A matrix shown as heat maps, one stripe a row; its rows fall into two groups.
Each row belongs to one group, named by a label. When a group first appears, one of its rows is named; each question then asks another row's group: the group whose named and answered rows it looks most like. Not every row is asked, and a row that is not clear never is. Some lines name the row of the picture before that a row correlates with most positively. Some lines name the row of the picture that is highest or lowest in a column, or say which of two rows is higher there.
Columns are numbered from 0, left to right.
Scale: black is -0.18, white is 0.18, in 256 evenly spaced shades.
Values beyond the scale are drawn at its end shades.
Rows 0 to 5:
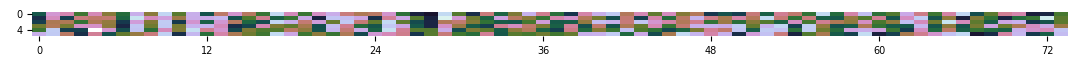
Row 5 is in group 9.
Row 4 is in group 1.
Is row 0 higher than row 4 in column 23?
No
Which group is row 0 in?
9
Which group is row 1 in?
1
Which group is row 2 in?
9
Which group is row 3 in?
1
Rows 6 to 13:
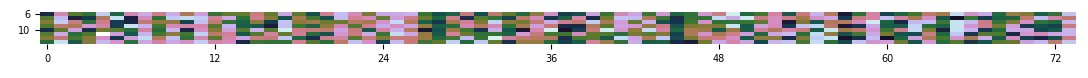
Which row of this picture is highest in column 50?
7
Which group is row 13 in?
1
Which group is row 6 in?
9
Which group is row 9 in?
9
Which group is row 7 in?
1
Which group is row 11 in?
1
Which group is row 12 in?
9
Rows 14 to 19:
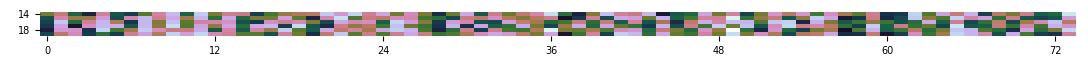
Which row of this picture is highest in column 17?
18
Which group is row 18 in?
9
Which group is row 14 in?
9
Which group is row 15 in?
9
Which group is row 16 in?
1
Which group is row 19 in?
9
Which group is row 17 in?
1
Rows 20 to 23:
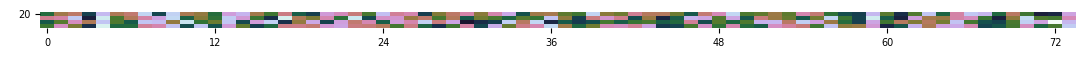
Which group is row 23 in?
9
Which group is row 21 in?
9
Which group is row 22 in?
1
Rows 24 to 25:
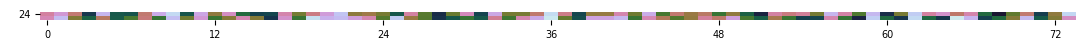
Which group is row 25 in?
9
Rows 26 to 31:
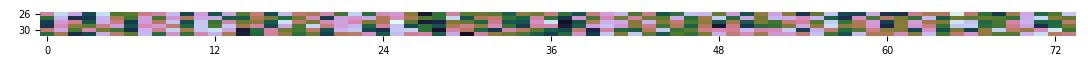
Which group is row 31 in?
1
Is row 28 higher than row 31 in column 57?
Yes
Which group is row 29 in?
9
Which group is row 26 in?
9
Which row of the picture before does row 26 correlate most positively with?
25
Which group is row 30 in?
1
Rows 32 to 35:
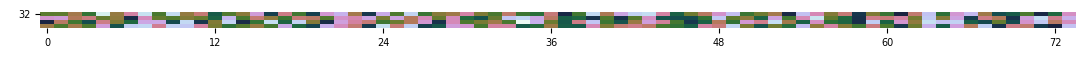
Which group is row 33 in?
1
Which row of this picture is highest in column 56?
35
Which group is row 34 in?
1
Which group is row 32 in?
9
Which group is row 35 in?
9
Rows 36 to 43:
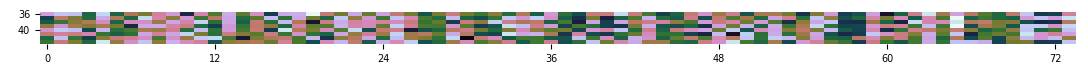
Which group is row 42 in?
1
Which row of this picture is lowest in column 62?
37
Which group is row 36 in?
9
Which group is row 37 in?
1
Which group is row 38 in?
9
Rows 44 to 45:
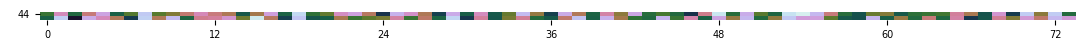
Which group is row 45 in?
1
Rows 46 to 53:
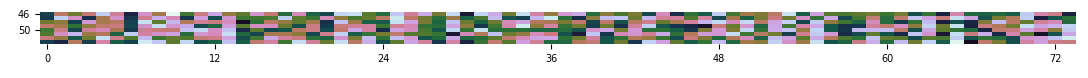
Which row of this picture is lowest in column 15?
51
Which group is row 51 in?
9
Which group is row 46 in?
1
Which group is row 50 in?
1
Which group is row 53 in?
1
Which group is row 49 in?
1
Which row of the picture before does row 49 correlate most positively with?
45
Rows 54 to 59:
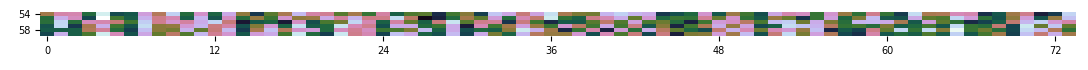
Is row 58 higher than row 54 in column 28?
Yes
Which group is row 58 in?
1
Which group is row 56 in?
1
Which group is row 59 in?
1
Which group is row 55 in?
9
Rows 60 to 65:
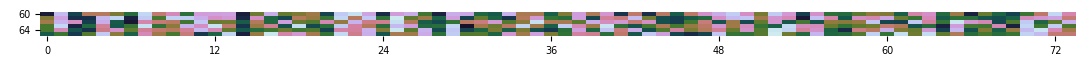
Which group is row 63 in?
1
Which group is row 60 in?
1
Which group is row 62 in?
9
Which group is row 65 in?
1
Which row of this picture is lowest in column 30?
63
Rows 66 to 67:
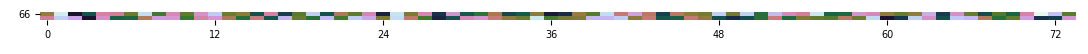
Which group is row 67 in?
9
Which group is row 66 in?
1
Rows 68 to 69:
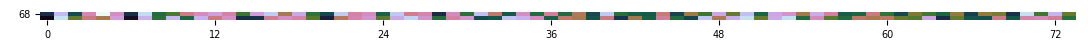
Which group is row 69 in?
1
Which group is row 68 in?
1
